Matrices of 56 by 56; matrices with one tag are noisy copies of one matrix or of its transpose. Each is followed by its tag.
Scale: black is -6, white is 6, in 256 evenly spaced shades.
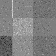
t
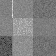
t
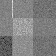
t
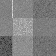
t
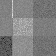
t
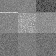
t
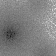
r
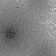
r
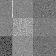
t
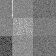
t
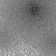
r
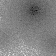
r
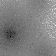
r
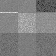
t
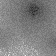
r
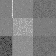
t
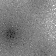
r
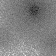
r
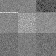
t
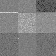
t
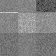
t
